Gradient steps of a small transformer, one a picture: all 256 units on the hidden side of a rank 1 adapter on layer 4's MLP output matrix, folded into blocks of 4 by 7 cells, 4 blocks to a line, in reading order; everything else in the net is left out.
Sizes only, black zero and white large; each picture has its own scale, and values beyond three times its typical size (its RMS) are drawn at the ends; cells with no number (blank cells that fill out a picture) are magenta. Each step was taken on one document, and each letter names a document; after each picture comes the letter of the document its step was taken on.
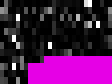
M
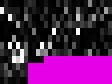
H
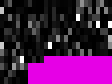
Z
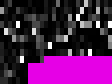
Z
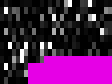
H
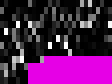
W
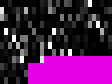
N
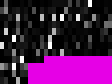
M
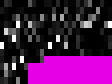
W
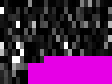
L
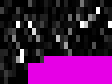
W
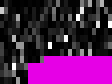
Z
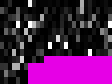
L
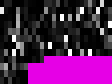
W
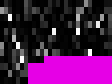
H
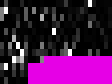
H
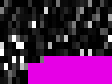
Z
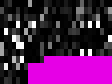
L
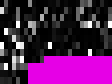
L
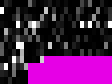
L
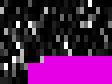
W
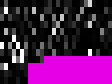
H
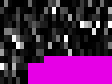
Z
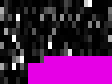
M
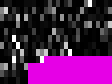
N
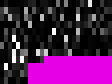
H
